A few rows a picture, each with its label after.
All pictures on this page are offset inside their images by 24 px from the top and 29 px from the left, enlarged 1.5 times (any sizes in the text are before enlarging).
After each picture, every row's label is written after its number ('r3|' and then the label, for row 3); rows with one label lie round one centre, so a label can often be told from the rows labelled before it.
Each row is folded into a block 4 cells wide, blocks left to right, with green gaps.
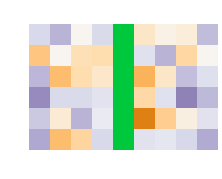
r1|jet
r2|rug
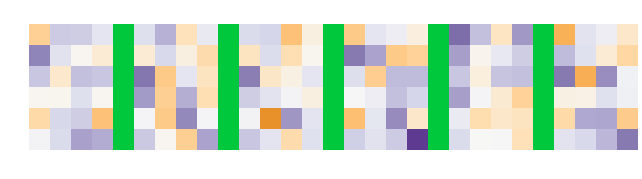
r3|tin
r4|jet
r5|jet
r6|tin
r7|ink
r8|tin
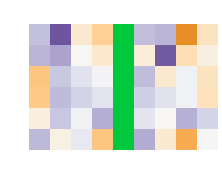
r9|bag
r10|jet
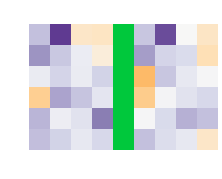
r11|bag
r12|bag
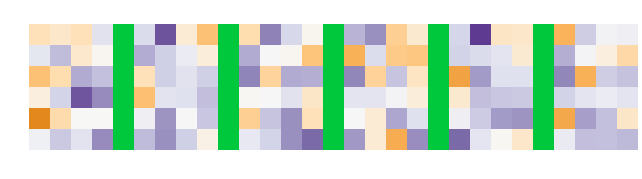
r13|rug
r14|bag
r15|tin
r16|jet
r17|bag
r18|tin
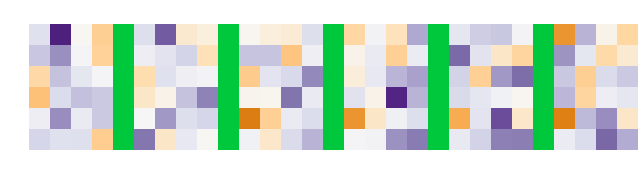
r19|bag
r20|bag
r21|rug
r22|rug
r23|tin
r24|tin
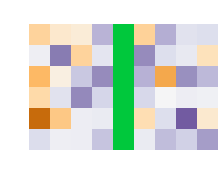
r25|rug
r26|tin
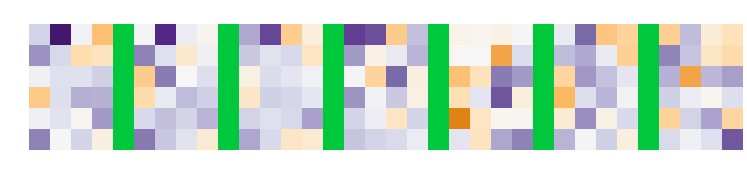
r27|bag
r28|bag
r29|bag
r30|ink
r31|rug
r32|bag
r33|tin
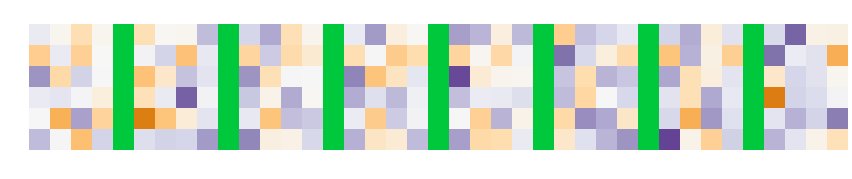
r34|jet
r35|rug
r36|jet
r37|jet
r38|jet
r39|tin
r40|jet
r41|bag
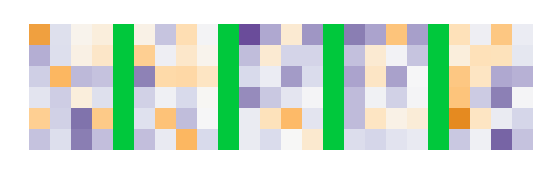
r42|tin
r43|jet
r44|ink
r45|ink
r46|rug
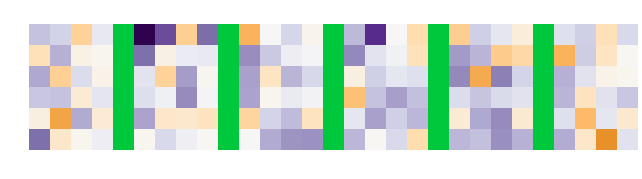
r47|jet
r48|ink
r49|tin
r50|bag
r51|tin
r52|jet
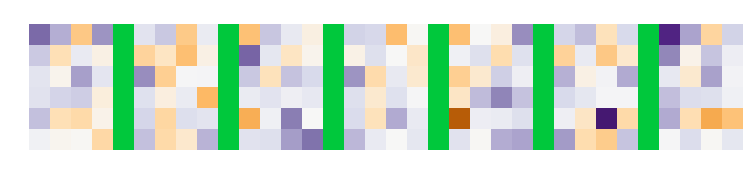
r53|ink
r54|jet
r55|tin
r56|jet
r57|rug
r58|jet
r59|ink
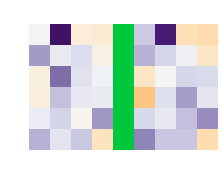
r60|bag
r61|bag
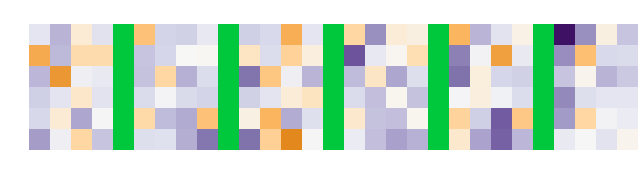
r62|jet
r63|tin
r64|jet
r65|tin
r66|tin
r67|ink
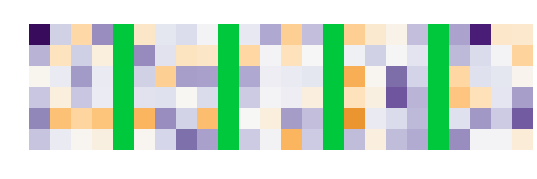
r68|ink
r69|tin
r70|jet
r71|rug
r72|bag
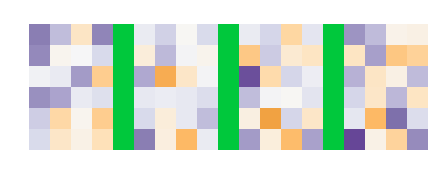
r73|ink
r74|jet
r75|jet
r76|jet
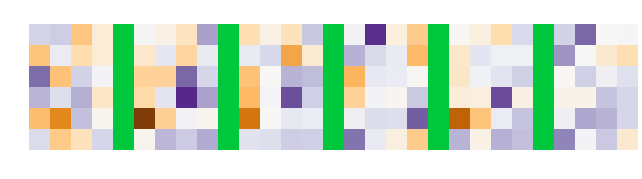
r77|jet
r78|rug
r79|rug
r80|bag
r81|rug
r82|bag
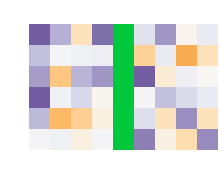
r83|ink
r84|jet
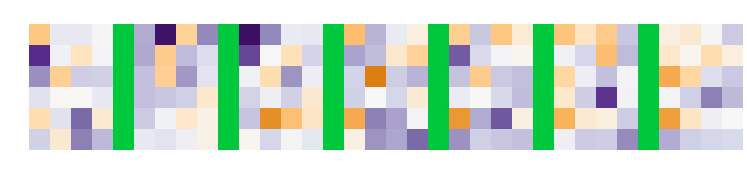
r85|tin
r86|ink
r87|ink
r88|tin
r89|tin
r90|rug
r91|rug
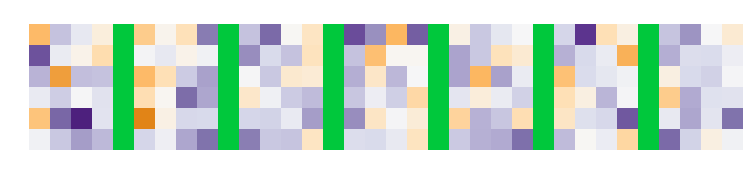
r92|tin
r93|rug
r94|bag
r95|ink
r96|tin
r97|bag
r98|bag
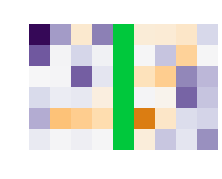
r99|ink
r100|rug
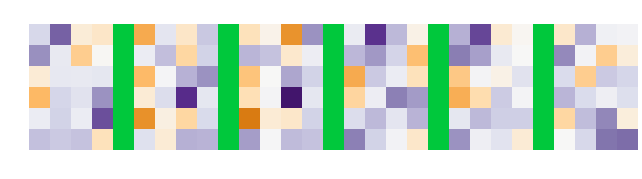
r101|bag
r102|rug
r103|rug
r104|bag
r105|bag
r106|tin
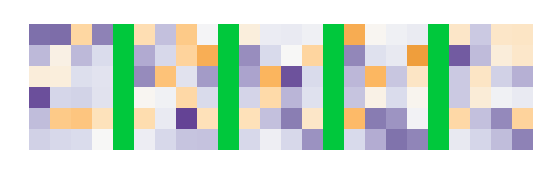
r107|ink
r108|tin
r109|tin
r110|tin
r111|tin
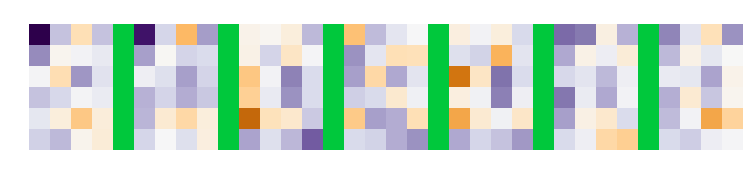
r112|ink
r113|ink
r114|rug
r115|tin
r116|rug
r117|ink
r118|ink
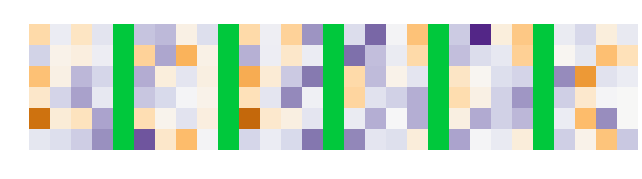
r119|rug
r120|jet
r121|rug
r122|bag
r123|bag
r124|jet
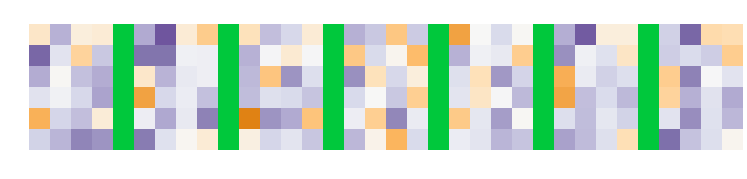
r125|tin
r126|bag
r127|tin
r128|jet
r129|tin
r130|bag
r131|bag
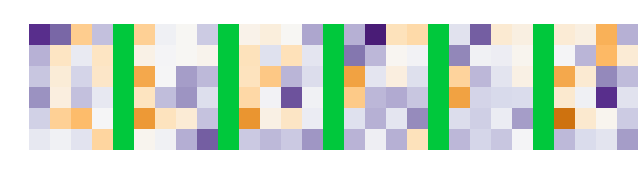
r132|ink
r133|rug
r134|rug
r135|bag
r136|bag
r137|rug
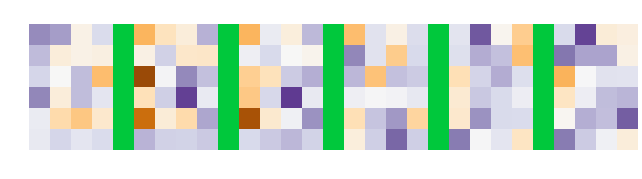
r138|ink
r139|rug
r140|rug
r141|tin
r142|bag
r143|bag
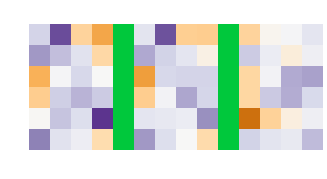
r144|bag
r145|bag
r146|rug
